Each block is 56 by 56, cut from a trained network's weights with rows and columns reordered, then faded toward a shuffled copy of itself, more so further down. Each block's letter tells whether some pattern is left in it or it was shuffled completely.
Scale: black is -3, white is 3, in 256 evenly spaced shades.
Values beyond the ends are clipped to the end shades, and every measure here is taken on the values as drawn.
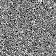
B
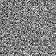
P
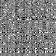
P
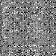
P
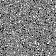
B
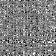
P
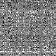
P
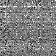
P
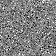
B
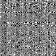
P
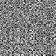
P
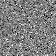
B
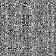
P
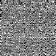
P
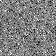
B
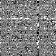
P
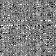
P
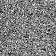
B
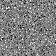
B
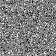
B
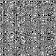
P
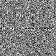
P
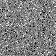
B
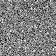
B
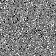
B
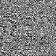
P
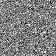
B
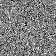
B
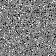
B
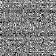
P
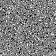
B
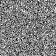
B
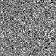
P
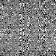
P
